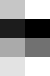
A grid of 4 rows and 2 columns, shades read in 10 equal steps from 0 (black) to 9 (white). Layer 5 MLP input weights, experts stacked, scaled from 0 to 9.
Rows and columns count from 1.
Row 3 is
6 4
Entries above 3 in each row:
2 0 2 2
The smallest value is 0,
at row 2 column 2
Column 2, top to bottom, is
9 0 4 9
